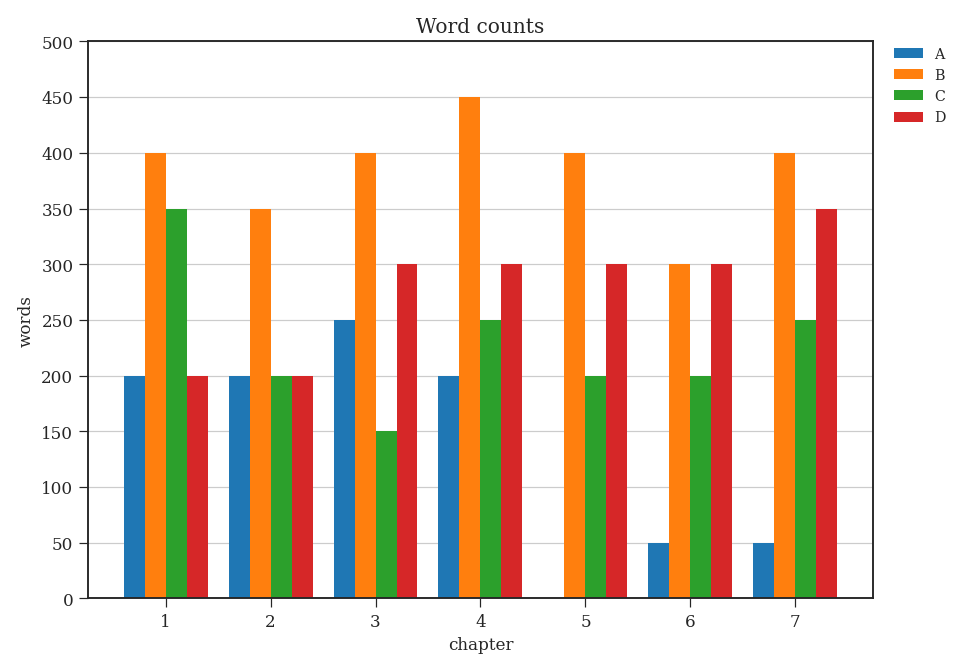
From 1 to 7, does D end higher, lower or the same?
higher
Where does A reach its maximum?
3
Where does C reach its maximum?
1
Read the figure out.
Title: Word counts
x-axis: chapter, ticks 1 2 3 4 5 6 7
y-axis: words, ticks 0 50 100 150 200 250 300 350 400 450 500
Legend: A, B, C, D
Values:
A: 200 200 250 200 0 50 50
B: 400 350 400 450 400 300 400
C: 350 200 150 250 200 200 250
D: 200 200 300 300 300 300 350
